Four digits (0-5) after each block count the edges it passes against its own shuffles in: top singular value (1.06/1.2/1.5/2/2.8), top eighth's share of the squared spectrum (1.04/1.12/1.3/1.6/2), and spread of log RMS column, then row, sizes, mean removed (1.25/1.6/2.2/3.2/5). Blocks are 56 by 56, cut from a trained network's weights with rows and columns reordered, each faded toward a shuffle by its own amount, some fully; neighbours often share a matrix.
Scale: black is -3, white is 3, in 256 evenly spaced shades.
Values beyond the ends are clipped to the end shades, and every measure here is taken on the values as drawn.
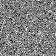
0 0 0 0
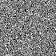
0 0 0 0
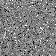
0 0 0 0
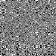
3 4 2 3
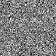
2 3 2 1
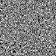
3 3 2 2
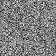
1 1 0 0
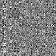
3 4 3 1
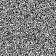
0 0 0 0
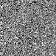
2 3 2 1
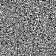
0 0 0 0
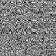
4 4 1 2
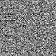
3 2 0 1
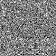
2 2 0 1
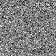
1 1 0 0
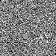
2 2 0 1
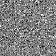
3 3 0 2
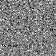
2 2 0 2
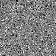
2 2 0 1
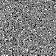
2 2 0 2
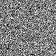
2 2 0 0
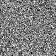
0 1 0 0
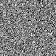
2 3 0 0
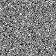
1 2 0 0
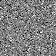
1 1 0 0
